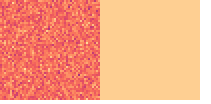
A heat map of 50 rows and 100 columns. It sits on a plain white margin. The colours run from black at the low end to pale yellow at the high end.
It is made of 1 by 2 panels. Panel 1,1: high, fine-grained. Panel 1,2: very high, flat.
